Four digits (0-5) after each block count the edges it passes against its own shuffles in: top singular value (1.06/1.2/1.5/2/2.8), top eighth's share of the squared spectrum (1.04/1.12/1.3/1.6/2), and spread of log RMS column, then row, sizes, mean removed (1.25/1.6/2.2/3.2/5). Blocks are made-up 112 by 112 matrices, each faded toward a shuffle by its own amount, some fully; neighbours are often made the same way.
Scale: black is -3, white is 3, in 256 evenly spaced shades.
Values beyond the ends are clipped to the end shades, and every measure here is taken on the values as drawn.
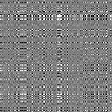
5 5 4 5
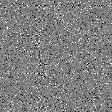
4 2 0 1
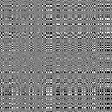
5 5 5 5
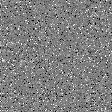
3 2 0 0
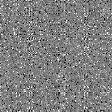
4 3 2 2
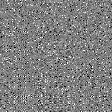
4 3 1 2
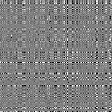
5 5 4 4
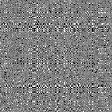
5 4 3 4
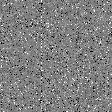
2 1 1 0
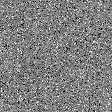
0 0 0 0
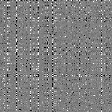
5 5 4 3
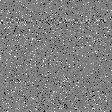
3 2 0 1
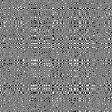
5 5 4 4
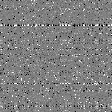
5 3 1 2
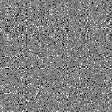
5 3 2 3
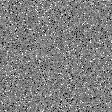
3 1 0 0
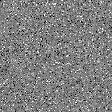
3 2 0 1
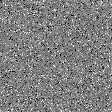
2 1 0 0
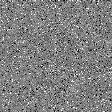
3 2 1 1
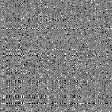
5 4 2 3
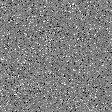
0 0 0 0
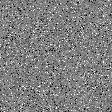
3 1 0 0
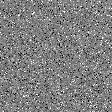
2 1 0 0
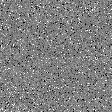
2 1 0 0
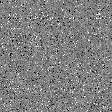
3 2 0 1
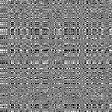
5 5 4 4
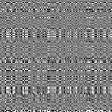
5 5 4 5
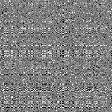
5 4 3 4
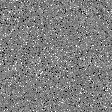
1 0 0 0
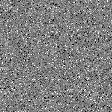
3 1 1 0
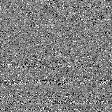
1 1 0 3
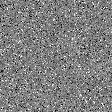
0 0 0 0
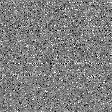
1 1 0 2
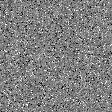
1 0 0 0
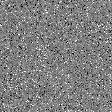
3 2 1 0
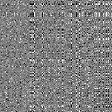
5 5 4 3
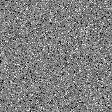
0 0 0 0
